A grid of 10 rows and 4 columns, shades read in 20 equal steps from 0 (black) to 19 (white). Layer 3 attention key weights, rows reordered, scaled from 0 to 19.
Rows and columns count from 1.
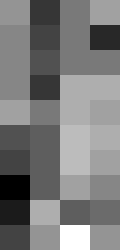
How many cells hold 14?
2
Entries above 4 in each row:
3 3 4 3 4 4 4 3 3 4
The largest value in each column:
12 13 19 13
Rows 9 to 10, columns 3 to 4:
7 8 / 19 11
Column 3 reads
9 9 9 13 13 14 14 12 7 19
